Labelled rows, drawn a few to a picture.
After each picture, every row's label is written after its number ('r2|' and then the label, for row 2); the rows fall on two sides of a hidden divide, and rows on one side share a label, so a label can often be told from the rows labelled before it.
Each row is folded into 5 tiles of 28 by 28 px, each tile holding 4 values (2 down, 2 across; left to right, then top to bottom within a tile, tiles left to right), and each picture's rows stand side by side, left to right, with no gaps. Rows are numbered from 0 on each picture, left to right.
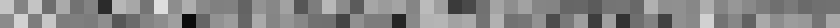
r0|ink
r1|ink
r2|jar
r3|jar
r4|jar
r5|ink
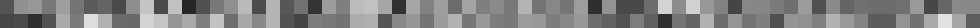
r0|ink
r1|jar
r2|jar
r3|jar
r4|jar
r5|jar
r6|ink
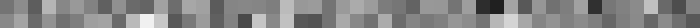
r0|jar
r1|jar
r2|ink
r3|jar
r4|jar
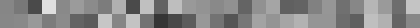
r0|jar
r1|ink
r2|jar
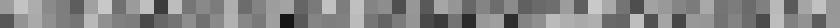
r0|jar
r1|ink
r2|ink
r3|ink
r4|jar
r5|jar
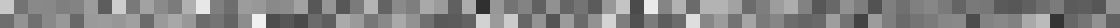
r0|ink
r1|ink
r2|ink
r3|ink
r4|jar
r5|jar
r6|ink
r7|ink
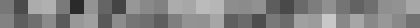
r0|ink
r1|ink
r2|jar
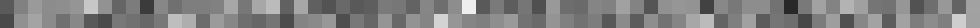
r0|jar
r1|jar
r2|jar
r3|jar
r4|ink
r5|jar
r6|ink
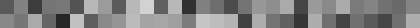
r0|jar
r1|ink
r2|ink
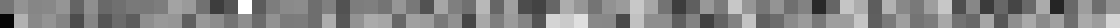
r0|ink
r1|jar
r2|jar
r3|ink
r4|jar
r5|ink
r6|jar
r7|jar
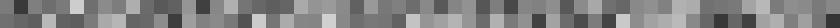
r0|ink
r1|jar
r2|jar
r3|jar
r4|ink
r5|ink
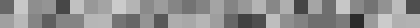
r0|jar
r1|jar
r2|ink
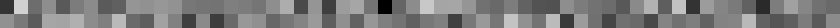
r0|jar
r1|ink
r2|ink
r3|ink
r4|ink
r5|jar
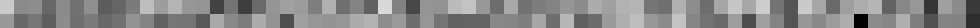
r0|ink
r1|ink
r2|jar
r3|ink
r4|ink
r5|ink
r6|ink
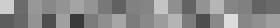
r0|ink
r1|jar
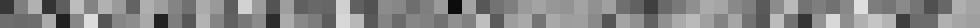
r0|jar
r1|ink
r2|ink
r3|jar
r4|ink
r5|jar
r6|jar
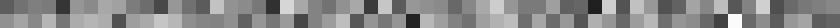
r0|jar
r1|jar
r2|ink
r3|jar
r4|jar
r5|ink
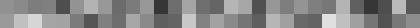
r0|jar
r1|jar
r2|ink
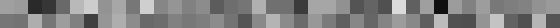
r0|jar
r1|ink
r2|ink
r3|ink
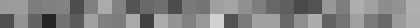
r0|ink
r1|jar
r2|jar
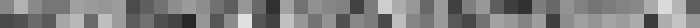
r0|ink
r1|ink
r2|jar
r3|ink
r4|jar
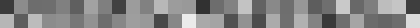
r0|jar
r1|jar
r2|jar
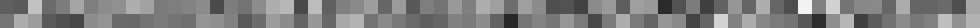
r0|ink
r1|ink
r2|ink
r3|ink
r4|ink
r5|jar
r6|ink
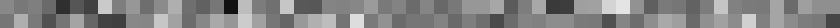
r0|jar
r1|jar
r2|jar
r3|ink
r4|ink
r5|jar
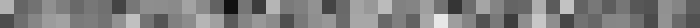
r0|ink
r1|ink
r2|jar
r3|jar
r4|ink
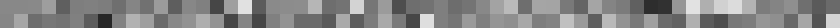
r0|jar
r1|jar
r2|ink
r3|jar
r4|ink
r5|ink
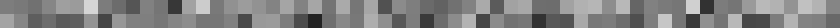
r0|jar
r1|jar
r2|ink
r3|jar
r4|ink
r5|jar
